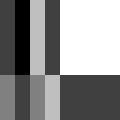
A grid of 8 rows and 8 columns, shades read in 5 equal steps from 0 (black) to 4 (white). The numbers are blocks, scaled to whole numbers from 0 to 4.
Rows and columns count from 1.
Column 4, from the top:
1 1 1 1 1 3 3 3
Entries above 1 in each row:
5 5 5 5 5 3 3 3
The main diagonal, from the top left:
1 0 3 1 4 1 1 1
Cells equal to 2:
6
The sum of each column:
11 3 21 14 23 23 23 23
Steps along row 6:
down up up down same same same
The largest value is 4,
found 20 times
